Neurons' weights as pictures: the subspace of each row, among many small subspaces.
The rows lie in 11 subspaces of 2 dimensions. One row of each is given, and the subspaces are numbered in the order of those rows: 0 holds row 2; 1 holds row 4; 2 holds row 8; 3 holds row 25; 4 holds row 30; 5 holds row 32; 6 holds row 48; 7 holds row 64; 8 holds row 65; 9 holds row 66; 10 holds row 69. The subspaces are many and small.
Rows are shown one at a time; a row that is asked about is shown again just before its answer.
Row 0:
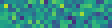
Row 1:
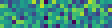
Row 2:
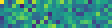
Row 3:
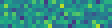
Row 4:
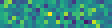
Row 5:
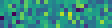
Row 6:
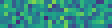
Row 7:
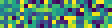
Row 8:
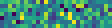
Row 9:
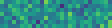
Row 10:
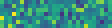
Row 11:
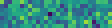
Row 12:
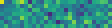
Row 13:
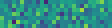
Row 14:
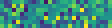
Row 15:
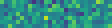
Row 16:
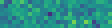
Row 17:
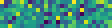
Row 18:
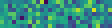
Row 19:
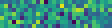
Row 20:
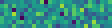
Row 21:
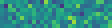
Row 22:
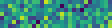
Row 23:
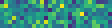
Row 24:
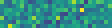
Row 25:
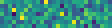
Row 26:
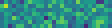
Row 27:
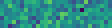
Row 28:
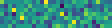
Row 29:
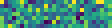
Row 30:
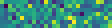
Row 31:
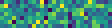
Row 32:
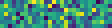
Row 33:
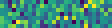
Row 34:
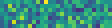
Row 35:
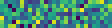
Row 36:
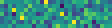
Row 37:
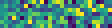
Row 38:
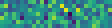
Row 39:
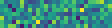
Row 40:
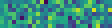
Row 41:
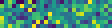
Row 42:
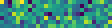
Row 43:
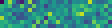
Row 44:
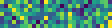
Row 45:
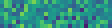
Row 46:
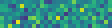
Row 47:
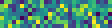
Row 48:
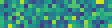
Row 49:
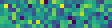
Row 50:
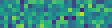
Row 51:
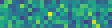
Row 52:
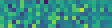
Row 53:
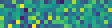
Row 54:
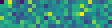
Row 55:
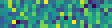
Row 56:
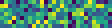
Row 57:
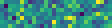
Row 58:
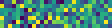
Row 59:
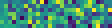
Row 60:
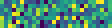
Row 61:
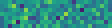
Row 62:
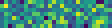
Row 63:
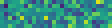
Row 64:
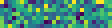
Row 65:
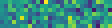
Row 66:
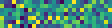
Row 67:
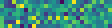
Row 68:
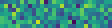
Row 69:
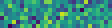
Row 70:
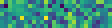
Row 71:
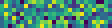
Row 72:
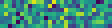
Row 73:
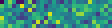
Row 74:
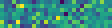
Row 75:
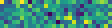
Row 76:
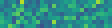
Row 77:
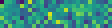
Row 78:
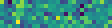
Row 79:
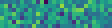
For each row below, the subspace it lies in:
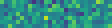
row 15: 5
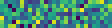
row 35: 7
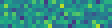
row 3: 3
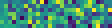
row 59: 8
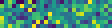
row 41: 0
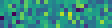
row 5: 2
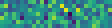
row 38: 2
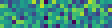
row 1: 5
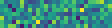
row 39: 7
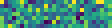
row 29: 7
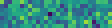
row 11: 1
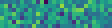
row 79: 6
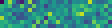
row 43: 0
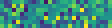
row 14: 3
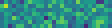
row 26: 2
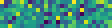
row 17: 10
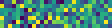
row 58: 9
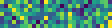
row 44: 10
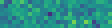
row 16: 1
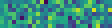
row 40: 8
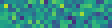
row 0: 4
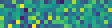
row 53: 9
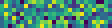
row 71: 6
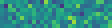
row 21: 4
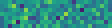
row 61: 1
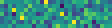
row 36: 3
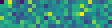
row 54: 0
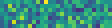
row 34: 8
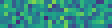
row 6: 5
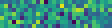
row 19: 6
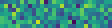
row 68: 4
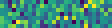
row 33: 5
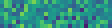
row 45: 3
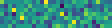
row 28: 3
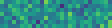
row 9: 10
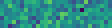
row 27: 10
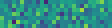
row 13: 6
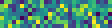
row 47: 1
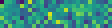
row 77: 9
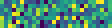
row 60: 6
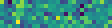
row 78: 0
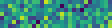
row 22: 10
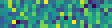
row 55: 5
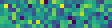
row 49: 4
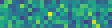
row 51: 1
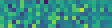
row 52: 8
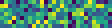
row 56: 7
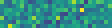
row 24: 10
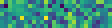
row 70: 2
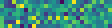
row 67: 9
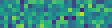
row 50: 8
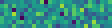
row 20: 3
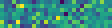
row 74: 0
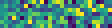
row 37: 8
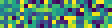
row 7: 8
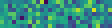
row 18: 8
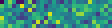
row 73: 0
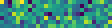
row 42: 0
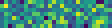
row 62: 2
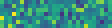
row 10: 2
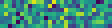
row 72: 5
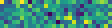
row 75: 9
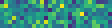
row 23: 7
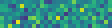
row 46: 1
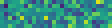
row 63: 6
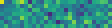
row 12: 9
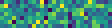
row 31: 7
